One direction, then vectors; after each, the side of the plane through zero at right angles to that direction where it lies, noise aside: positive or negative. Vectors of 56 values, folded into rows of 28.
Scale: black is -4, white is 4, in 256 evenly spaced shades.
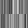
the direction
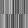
negative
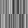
negative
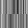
negative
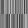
negative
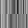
negative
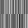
negative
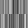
negative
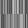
positive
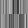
negative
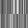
positive
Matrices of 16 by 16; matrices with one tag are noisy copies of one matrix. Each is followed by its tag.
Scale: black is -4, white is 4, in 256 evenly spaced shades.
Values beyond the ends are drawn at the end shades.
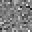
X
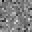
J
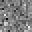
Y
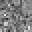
Y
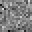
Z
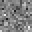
Y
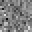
Y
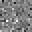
J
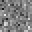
Y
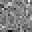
Z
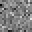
Z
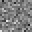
J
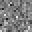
Y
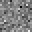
X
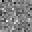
J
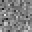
Y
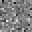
J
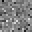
J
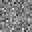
J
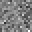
X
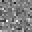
J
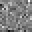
Z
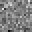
Z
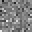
J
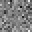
X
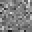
Z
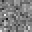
Y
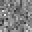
Y
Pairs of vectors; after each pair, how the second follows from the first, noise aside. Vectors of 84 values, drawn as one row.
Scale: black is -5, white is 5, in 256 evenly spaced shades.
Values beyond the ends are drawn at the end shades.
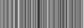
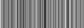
reversed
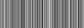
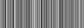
reversed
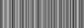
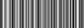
scaled up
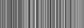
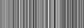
reversed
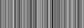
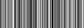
scaled up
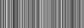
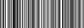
scaled up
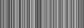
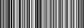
scaled up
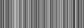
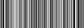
scaled up
